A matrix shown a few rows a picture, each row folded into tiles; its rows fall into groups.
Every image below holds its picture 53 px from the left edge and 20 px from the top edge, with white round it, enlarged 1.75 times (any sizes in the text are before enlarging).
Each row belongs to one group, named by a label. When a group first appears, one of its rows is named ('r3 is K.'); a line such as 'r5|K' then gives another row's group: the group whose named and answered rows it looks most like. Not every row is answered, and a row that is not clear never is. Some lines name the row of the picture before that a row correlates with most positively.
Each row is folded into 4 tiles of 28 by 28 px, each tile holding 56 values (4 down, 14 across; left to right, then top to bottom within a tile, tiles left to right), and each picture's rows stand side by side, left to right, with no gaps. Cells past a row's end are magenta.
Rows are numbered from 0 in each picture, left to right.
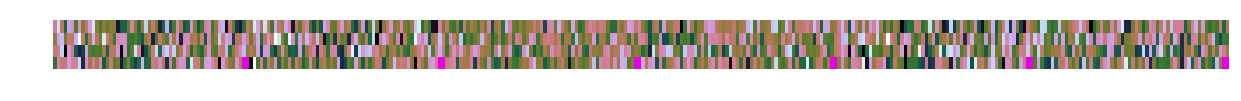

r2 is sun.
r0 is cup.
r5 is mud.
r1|cup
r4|cup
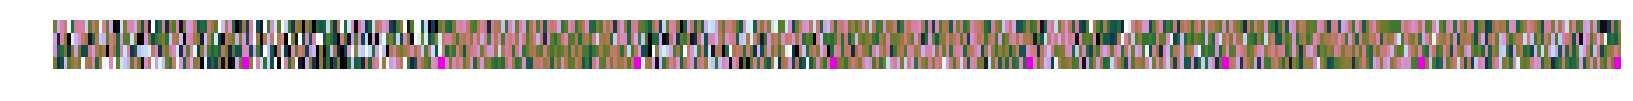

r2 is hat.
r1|cup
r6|sun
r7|mud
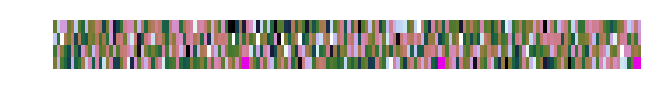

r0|mud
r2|sun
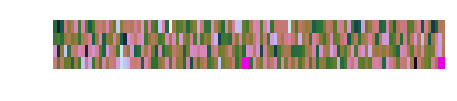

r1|cup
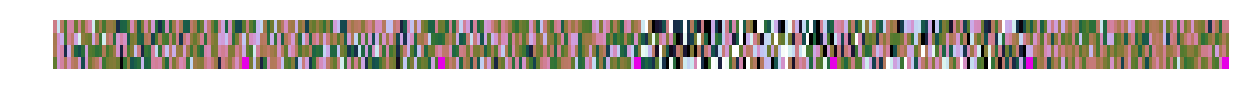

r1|mud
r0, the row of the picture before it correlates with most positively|1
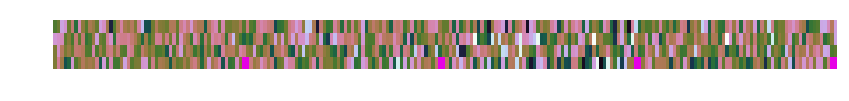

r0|mud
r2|hat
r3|sun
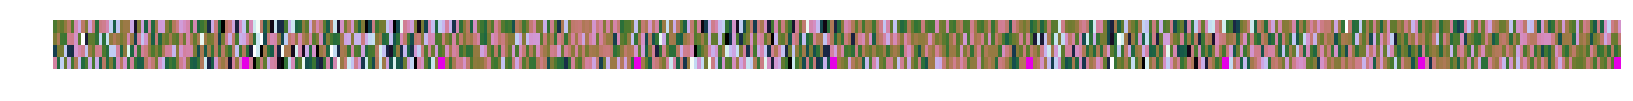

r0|hat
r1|cup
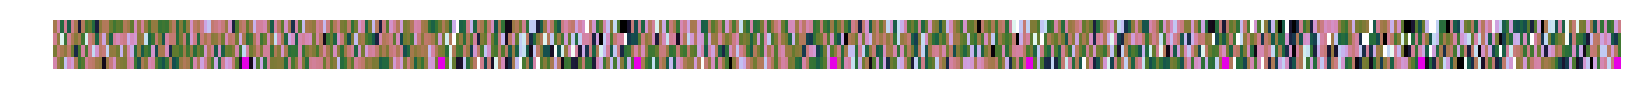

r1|cup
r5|mud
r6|mud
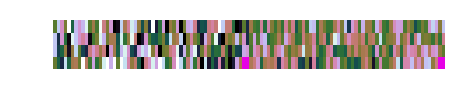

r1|sun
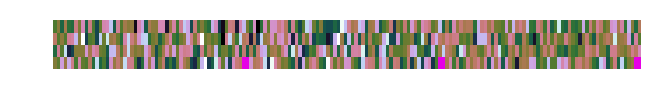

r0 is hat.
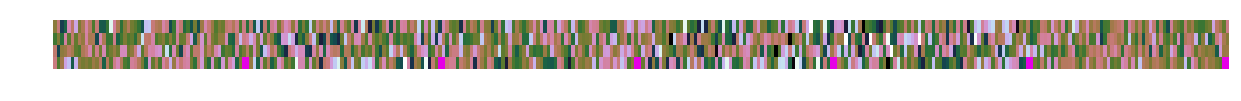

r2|sun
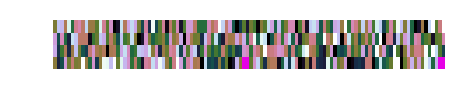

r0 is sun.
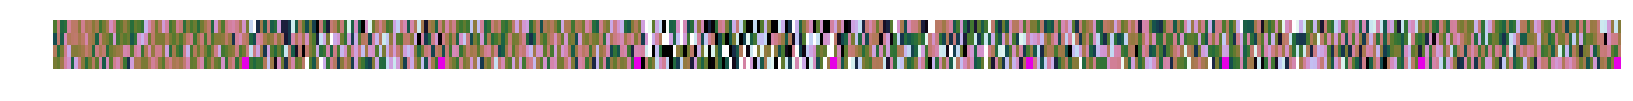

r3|cup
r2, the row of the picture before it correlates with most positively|0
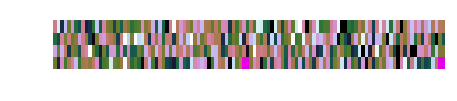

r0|hat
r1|mud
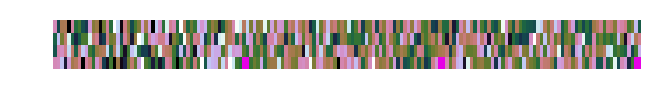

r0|sun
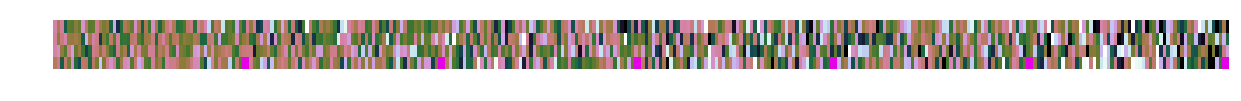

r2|mud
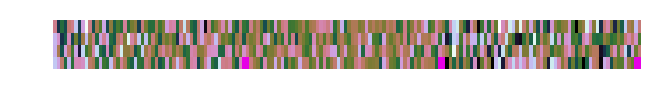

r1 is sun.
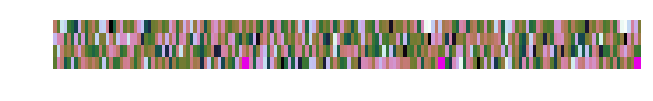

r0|mud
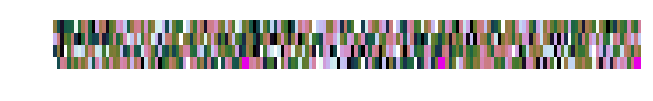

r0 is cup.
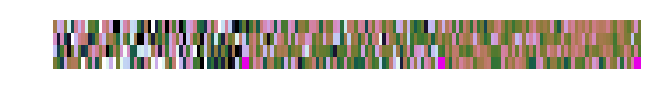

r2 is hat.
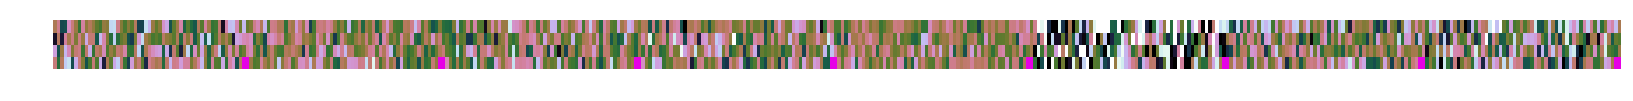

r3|hat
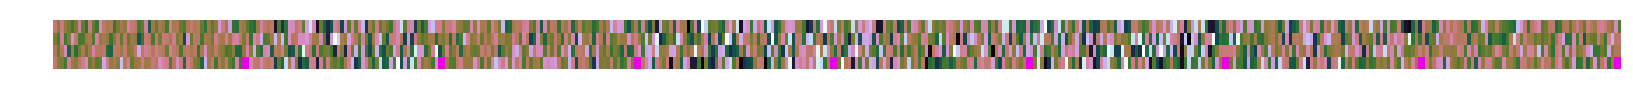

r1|sun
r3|sun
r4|cup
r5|mud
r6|mud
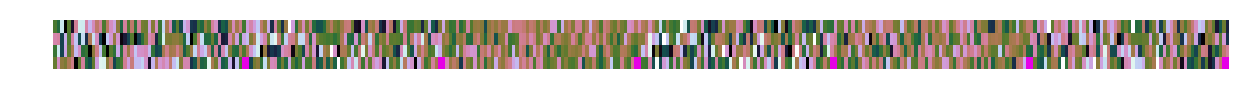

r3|cup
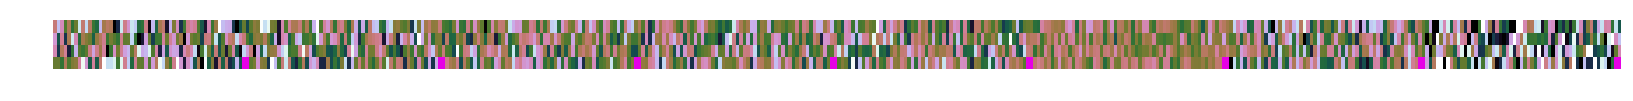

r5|hat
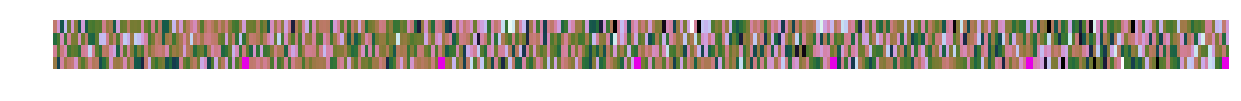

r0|hat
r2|hat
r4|cup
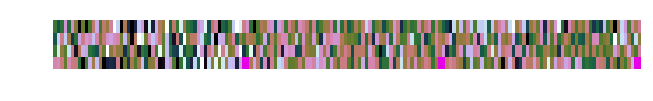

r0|sun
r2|hat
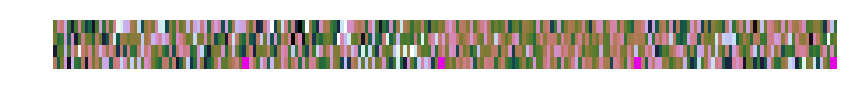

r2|cup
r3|hat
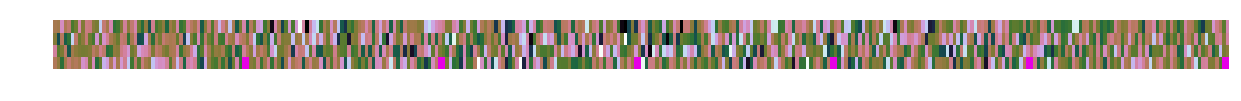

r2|mud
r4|mud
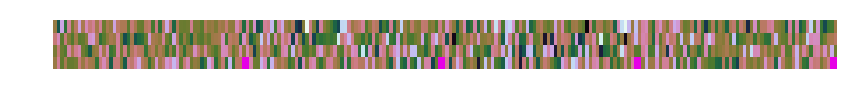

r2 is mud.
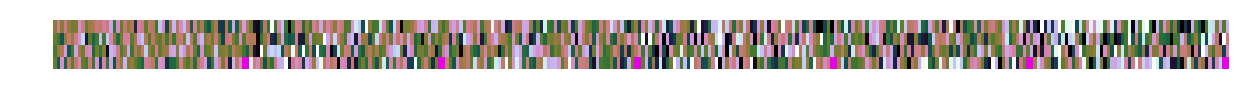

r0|hat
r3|mud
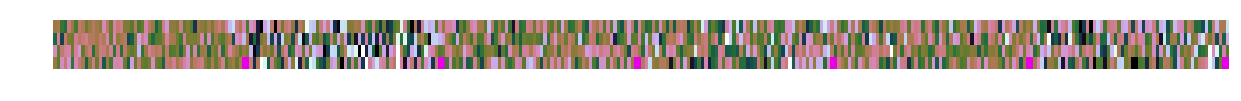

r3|sun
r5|sun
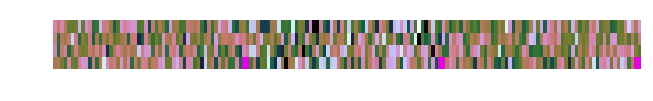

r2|sun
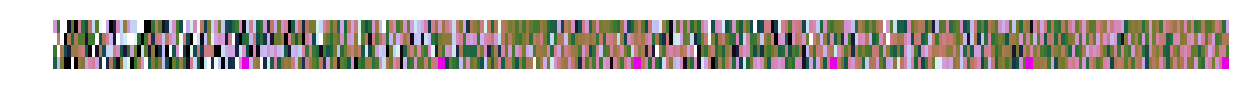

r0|mud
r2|cup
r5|mud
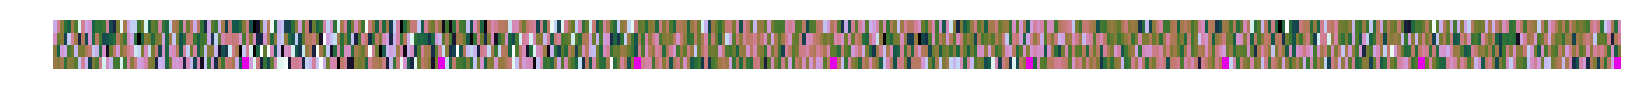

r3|sun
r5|cup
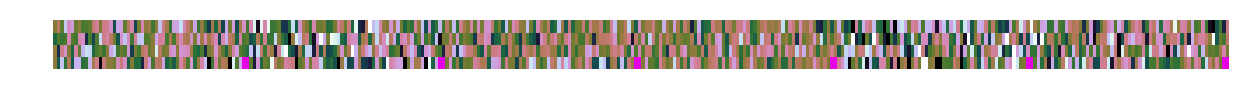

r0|hat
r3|mud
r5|mud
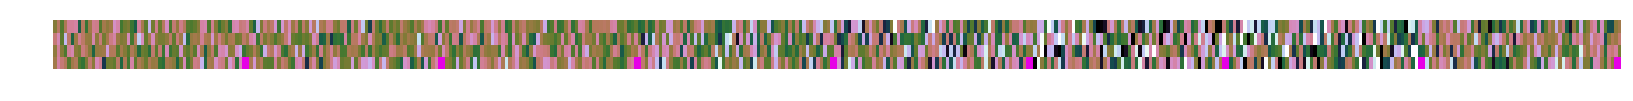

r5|cup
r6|sun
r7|cup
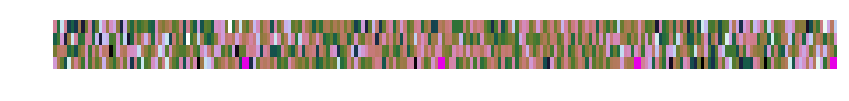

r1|cup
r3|sun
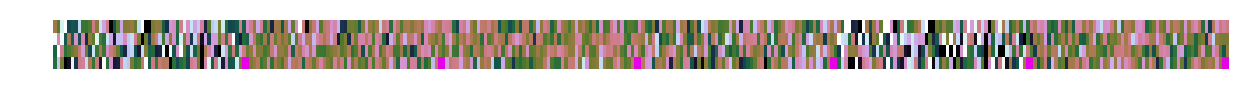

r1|mud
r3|sun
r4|mud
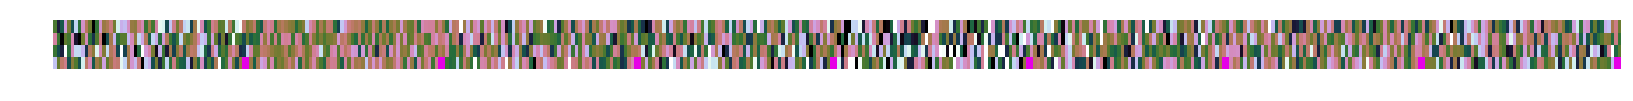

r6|cup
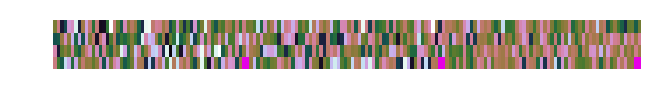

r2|mud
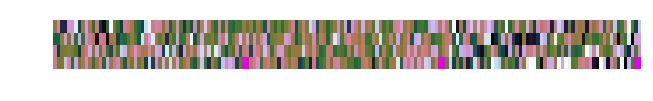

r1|sun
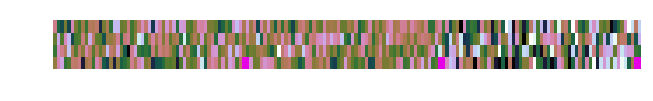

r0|sun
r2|sun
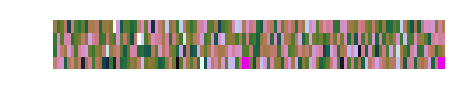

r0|sun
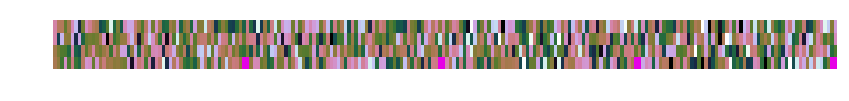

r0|mud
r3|sun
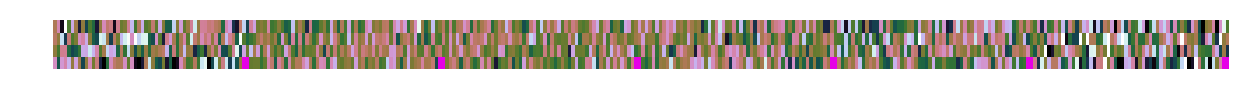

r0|hat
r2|sun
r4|hat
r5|hat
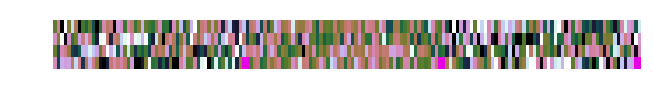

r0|hat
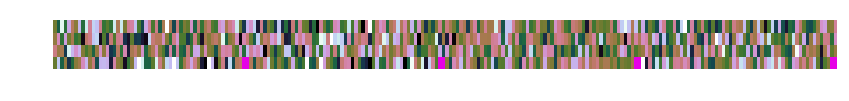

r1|hat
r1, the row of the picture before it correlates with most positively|0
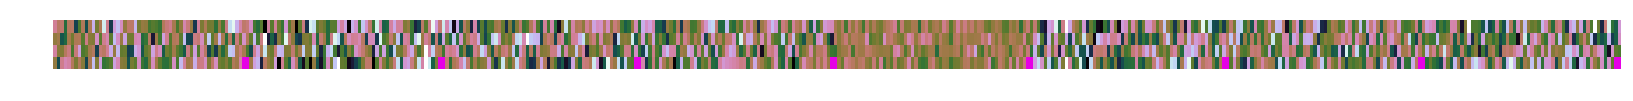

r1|sun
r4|hat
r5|cup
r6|mud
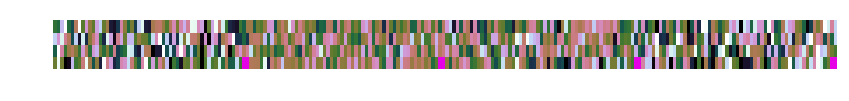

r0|mud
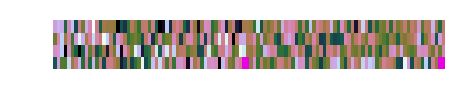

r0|cup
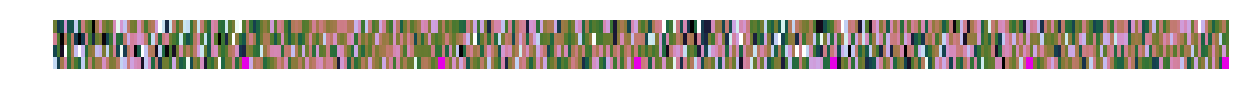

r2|hat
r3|mud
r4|cup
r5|hat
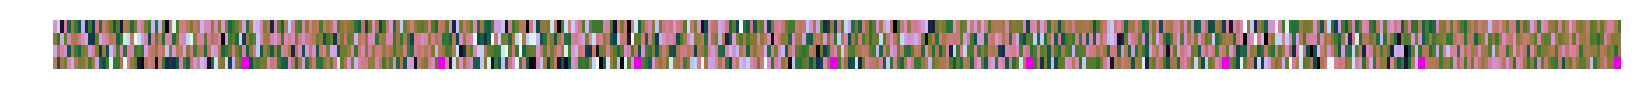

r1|cup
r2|hat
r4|mud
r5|mud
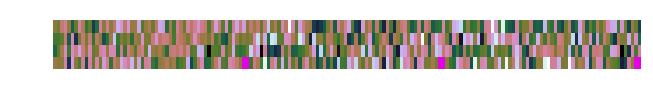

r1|cup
